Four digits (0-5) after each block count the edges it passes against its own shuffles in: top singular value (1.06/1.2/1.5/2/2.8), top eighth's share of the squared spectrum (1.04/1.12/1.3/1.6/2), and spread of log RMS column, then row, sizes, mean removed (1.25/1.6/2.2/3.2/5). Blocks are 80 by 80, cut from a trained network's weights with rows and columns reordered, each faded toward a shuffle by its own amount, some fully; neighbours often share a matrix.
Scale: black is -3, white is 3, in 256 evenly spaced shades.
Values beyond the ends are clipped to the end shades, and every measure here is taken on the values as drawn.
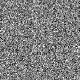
2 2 0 1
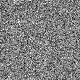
0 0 0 0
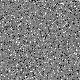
0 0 0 0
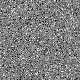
2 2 0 0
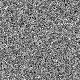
0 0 0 0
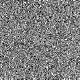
2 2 0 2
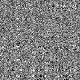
3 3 1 2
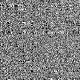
3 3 1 3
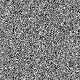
2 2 0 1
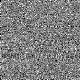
3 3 1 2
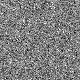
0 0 0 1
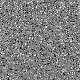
2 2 0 1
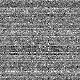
4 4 1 2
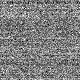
3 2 0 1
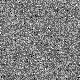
0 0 0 0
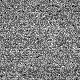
2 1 0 0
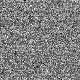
1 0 0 0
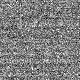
2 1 0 0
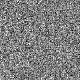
2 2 0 1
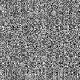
3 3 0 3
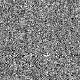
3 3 0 2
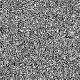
2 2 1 1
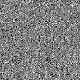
3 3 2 2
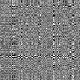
5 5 3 3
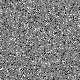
1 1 0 0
